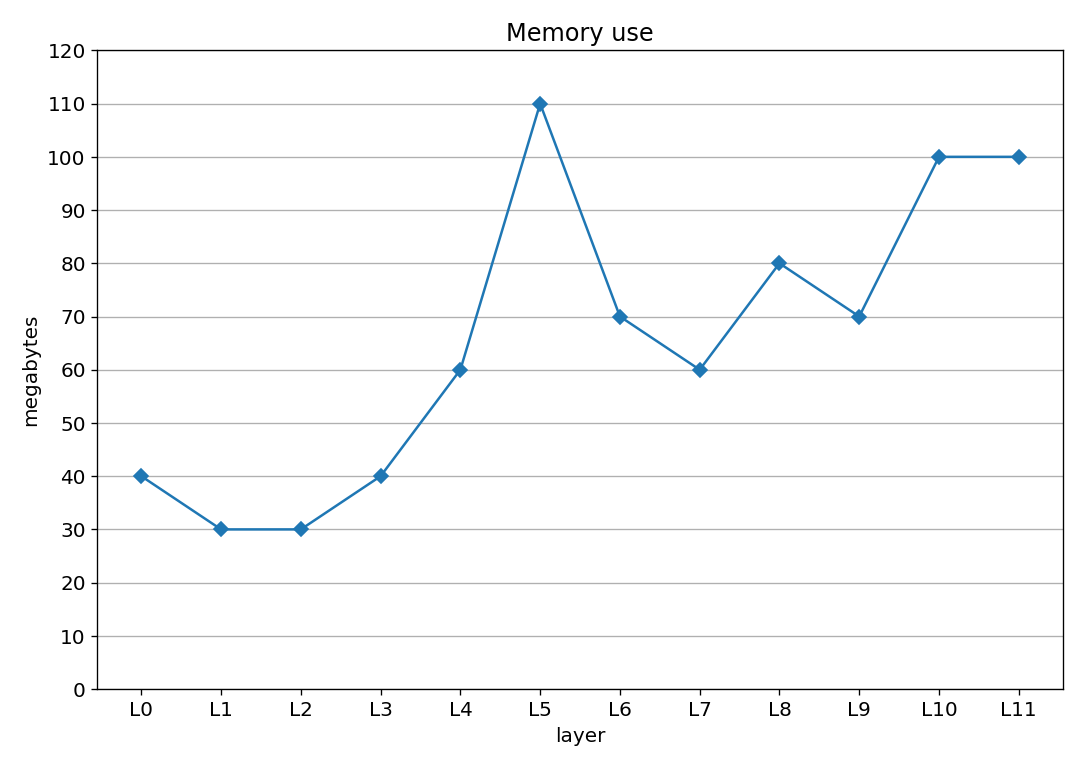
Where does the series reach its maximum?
L5
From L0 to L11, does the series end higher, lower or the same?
higher
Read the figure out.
Title: Memory use
x-axis: layer, ticks L0 L1 L2 L3 L4 L5 L6 L7 L8 L9 L10 L11
y-axis: megabytes, ticks 0 10 20 30 40 50 60 70 80 90 100 110 120
Values:
40 30 30 40 60 110 70 60 80 70 100 100
